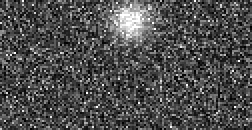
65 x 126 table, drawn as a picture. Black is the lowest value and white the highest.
Neither half mirrors the other. The ninth with the highest average is the top middle. The values are skewed, with a long tail toward high values. One bump rises in the top middle. No overall slope runs across the table. No regular stripes run through it. No single row or column stands out from its neighbours. Overall the values sit about 30% of the way up the scale.
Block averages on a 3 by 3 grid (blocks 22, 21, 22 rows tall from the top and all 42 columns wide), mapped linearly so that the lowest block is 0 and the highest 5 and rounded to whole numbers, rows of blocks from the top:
0 5 0 | 0 0 0 | 0 0 0
